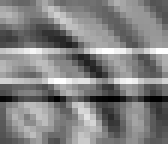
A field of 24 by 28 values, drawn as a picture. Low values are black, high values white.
Rows 9, 14 and 17 stand out from the rest. Rings spread out from the bottom left. The histogram is bell-shaped. No overall slope runs across the table.
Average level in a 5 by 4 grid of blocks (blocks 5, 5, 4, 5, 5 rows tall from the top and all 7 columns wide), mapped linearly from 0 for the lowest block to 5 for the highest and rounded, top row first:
3 4 2 3 / 3 1 5 4 / 5 5 2 3 / 2 2 0 1 / 3 3 3 2
